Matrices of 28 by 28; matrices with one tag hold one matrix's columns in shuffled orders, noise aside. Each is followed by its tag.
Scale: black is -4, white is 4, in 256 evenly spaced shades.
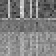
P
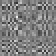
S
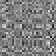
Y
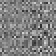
Y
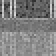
P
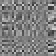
S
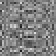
Y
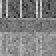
P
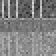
P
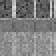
P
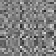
Y
